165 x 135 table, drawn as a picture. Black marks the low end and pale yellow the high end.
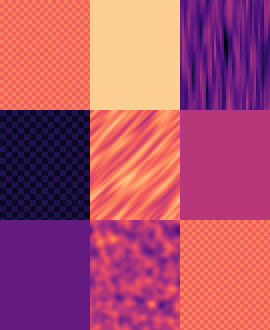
The table splits into 3 rows of 3 panels. Panel 1,1: high, checkered, faint in contrast. Panel 1,2: very high, flat. Panel 1,3: low, streaked downward. Panel 2,1: very low, checkered, faint in contrast. Panel 2,2: high, slanting up to the right. Panel 2,3: middling, flat. Panel 3,1: low, flat. Panel 3,2: middling, blotchy. Panel 3,3: high, checkered, faint in contrast.
